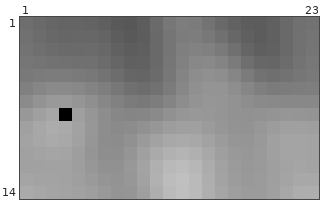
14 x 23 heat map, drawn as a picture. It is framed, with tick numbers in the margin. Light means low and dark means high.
Roughest part: middle left. Ninth with the lowest average: bottom middle. Lone odd cells: 1, higher than its neighbours. Odd rows or columns: none. Slope: up to the top.
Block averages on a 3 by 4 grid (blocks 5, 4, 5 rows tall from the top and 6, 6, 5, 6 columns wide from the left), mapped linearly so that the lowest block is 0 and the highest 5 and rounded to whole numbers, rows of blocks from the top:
4535 | 2322 | 1101
